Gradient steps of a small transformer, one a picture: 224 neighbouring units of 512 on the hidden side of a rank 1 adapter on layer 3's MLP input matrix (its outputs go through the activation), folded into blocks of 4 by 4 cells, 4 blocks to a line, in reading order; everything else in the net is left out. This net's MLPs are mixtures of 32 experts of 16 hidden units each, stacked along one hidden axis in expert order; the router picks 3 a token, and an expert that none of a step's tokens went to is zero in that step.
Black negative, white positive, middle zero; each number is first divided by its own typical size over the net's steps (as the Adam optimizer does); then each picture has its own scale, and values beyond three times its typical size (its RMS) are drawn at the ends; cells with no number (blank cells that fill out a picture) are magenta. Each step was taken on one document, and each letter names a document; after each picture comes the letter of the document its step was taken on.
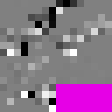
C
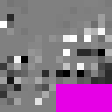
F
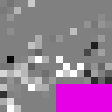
F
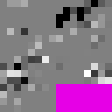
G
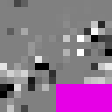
F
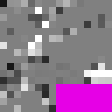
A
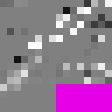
G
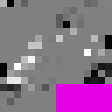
G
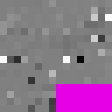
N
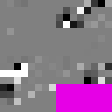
G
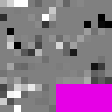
A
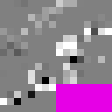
C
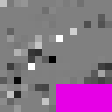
A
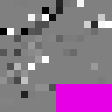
C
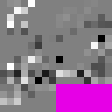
F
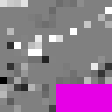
A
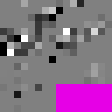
C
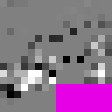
F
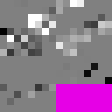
C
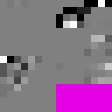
G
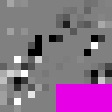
G
